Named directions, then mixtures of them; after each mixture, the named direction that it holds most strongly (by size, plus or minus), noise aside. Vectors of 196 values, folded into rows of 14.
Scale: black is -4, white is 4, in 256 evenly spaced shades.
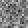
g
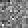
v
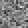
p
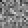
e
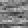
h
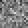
e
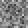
g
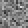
p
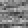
h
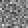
g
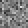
p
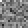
e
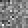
v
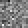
v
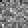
e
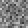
g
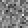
g
